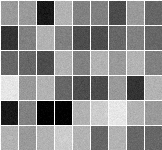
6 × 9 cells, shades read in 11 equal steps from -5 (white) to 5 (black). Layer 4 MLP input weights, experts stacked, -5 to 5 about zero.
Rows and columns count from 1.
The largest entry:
5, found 2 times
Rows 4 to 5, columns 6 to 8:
2 -1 3 | -3 -4 -2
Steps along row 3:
same up down up down up down up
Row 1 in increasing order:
-2 -1 -1 -1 0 0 1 2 4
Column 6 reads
0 2 -2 2 -3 1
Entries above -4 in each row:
9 9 9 8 8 9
